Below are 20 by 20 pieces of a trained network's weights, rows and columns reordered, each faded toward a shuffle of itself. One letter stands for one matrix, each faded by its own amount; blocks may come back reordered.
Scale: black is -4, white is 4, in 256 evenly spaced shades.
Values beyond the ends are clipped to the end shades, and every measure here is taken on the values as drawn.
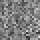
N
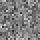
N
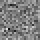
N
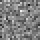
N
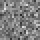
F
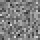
N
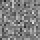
N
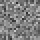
N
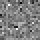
F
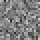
N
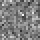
N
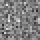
N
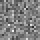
N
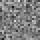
N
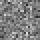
N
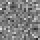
N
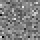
F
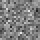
N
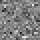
F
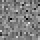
F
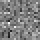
F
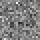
N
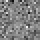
F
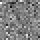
F
